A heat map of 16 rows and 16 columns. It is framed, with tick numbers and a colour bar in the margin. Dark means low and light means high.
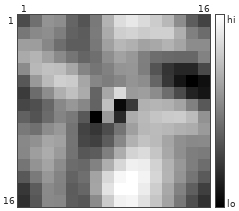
Ninth with the highest average: bottom middle. Grain: blotchy. Roughest part: centre. Slope: none. Odd patch: rougher, in the centre. Odd rows or columns: none.
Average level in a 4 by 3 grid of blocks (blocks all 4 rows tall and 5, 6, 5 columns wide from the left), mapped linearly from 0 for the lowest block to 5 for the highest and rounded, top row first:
233 / 320 / 224 / 153
